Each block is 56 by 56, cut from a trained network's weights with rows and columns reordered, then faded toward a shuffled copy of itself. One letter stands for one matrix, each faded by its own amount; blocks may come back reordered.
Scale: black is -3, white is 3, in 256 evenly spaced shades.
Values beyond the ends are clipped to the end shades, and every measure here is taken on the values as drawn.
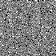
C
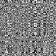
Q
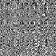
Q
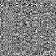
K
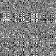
Q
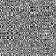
Q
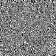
C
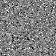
C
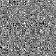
K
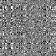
Q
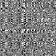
Q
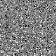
C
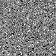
C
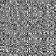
Q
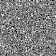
C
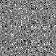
K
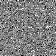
C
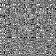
Q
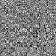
K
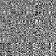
Q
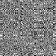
Q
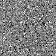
C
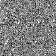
C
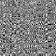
Q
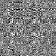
Q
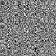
K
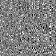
K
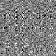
K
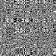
Q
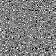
C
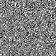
C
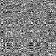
Q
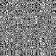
Q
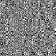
K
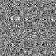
K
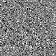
C
